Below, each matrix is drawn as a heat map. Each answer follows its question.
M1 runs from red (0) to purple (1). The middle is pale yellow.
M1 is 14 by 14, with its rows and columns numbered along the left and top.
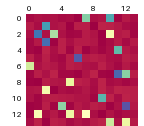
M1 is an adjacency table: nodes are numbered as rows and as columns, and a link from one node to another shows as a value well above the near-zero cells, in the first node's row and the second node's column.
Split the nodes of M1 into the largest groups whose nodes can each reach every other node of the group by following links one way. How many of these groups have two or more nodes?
2
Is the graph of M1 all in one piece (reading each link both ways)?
yes
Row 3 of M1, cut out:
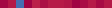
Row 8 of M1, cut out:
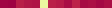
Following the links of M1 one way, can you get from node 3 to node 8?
no
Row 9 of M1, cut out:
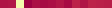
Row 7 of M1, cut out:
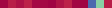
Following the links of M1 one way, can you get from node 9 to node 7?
no
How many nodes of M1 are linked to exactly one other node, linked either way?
3
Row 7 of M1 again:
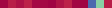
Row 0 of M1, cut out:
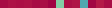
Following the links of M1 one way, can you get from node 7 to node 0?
yes
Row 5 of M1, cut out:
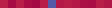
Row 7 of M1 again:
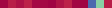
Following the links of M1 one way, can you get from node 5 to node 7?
yes
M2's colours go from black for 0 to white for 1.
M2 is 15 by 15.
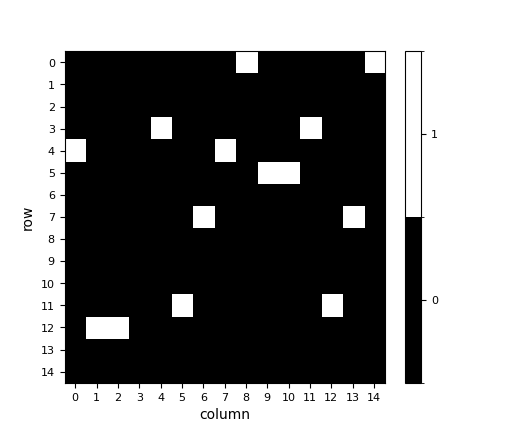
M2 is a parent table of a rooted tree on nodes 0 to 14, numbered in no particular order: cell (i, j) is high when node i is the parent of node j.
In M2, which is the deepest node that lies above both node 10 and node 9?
5
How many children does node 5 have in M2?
2
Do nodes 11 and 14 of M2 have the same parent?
no
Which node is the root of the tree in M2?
3
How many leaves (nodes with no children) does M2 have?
8
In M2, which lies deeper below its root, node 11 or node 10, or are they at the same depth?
node 10
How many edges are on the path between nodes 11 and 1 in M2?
2
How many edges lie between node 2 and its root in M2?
3
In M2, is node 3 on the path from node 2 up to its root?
yes
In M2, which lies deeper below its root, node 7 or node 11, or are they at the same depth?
node 7
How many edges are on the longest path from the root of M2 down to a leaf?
3
